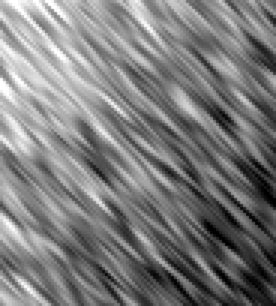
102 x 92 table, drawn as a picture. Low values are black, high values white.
No single row or column stands out from its neighbours. Streaks slant down to the right. The bottom right is the ninth with the lowest average. There is an overall slope up to the top left.
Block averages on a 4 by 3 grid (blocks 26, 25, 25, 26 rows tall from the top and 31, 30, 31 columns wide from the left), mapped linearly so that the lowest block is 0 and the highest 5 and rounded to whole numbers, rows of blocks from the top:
5 3 2 | 4 3 2 | 3 2 1 | 3 1 0
